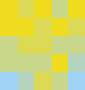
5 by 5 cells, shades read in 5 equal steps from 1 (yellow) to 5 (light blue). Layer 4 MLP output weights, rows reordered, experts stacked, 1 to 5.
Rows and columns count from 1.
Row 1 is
1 2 1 3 1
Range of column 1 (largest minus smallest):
4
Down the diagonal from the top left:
1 1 2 1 5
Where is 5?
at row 5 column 1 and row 5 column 5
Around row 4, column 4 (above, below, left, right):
3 3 3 4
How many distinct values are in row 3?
2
